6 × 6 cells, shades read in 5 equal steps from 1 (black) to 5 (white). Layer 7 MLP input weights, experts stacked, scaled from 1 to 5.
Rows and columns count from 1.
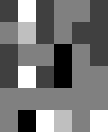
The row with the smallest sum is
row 3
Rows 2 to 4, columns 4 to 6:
3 2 2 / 1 3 2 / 1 3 3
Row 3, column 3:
3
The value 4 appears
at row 2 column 2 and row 6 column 4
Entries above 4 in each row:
1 0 0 1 0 2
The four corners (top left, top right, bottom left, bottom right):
2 2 3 5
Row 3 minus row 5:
-1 0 0 -2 0 -1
